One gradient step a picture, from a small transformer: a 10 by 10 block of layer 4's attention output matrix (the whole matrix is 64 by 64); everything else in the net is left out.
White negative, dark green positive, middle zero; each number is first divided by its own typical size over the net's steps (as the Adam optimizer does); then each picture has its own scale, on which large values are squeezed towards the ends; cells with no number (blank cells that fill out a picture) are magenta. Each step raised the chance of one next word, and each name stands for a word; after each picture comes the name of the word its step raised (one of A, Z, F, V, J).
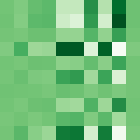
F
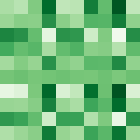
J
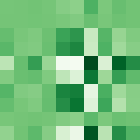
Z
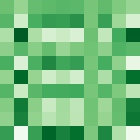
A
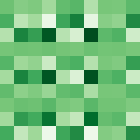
A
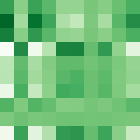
F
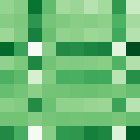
F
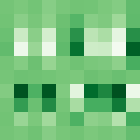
J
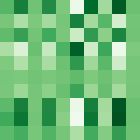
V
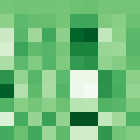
J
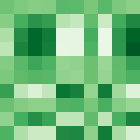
J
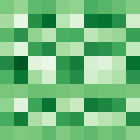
Z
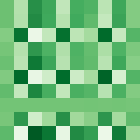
A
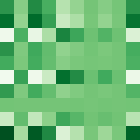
A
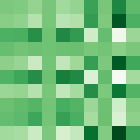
A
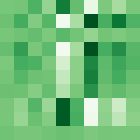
V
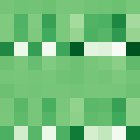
F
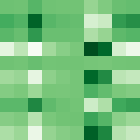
F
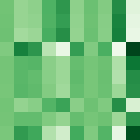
F
